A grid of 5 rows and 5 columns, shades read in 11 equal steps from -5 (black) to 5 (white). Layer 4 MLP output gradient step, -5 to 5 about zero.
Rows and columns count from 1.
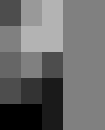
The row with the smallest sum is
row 5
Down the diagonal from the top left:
-2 2 -2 0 0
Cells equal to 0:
12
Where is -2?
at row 1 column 1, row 3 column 3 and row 4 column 1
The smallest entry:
-5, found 2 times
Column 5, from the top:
0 0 0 0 0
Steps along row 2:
up same down same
